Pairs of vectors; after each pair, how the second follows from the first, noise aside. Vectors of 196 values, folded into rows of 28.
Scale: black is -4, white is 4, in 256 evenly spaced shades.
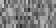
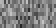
copied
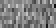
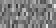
sign-scrambled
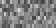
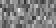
copied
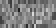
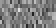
sign-scrambled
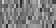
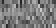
sign-scrambled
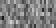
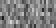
copied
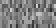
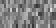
sign-scrambled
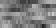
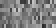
sign-scrambled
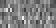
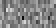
sign-scrambled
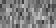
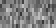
copied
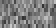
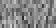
sign-scrambled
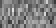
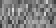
copied
